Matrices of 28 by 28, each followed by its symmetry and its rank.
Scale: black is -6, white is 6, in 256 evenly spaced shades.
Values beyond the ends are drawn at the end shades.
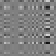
neither, rank one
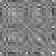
symmetric, rank three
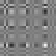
symmetric, rank one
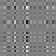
neither, rank one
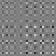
symmetric, rank one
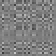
neither, rank two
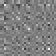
symmetric, rank three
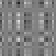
neither, rank one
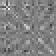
symmetric, rank five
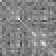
symmetric, rank five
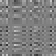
neither, rank two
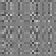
neither, rank two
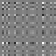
symmetric, rank one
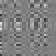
neither, rank two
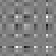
symmetric, rank one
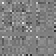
symmetric, rank three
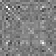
symmetric, rank five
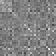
symmetric, rank five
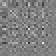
symmetric, rank three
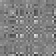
symmetric, rank three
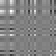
symmetric, rank one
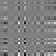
neither, rank one
